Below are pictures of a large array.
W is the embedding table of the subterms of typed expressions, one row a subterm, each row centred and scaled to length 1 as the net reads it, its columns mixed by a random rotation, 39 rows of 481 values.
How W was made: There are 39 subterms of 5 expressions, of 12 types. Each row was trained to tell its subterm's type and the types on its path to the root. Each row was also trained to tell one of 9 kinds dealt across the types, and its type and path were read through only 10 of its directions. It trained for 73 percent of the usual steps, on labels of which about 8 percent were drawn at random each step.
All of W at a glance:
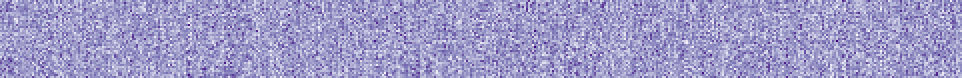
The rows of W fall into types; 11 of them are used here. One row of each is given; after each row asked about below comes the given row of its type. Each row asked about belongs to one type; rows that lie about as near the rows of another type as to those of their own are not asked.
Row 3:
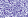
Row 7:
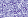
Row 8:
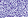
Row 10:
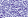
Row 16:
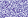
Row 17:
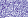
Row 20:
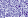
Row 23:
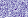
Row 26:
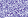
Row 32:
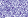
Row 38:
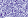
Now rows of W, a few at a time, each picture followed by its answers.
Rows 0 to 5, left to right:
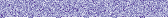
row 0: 38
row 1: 32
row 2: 17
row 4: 32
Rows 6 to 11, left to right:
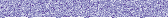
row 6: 16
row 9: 17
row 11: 17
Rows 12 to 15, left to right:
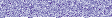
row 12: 3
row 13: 10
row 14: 17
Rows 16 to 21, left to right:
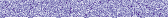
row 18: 16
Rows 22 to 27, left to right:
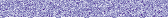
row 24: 10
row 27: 38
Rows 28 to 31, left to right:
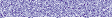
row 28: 38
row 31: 8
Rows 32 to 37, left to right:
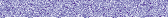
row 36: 8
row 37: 8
